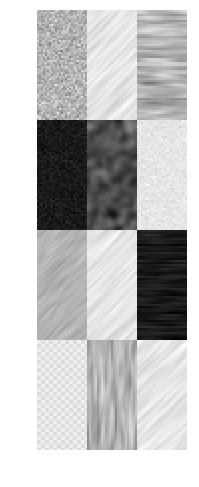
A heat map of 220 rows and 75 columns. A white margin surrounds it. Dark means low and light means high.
The table splits into 4 rows of 3 panels. Panel 1,1: high, fine-grained. Panel 1,2: very high, slanting up to the right, faint in contrast. Panel 1,3: high, streaked across. Panel 2,1: very low, fine-grained, faint in contrast. Panel 2,2: low, blotchy. Panel 2,3: very high, fine-grained, faint in contrast. Panel 3,1: high, slanting up to the right, faint in contrast. Panel 3,2: very high, slanting up to the right, faint in contrast. Panel 3,3: very low, streaked across, faint in contrast. Panel 4,1: very high, checkered, faint in contrast. Panel 4,2: high, streaked downward. Panel 4,3: very high, slanting up to the right, faint in contrast.
